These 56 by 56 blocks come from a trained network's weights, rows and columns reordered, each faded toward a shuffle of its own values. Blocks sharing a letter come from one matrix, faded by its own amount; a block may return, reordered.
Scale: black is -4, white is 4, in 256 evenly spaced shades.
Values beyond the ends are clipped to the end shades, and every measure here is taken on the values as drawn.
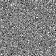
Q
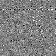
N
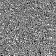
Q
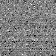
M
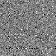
N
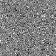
Q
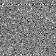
N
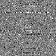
N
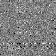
N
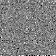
N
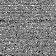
M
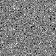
Q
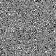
Q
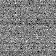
M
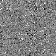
Q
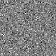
Q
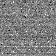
M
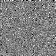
N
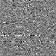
N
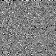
N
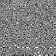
N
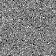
Q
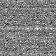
M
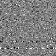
N
